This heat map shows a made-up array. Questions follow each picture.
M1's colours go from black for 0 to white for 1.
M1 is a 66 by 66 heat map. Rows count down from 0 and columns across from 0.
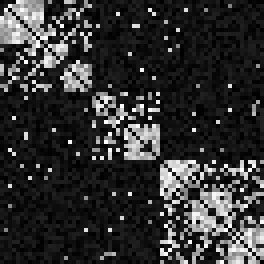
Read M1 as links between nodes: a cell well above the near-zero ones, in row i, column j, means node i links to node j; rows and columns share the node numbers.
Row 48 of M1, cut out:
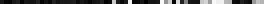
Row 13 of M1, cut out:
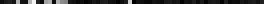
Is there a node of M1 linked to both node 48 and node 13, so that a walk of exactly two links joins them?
yes
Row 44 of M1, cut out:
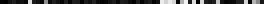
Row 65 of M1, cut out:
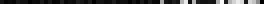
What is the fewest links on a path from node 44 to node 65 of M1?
2
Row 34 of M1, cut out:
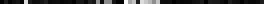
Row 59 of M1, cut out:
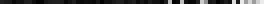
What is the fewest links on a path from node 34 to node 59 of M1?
3
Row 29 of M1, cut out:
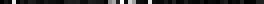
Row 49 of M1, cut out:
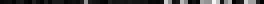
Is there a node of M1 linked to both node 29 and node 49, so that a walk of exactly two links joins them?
no
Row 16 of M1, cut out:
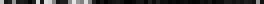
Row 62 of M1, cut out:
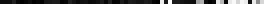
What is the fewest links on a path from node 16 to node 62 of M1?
2
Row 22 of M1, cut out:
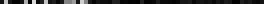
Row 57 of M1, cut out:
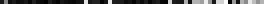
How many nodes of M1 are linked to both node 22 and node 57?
2
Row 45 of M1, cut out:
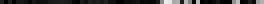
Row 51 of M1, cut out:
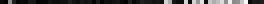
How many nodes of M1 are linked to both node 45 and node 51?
6
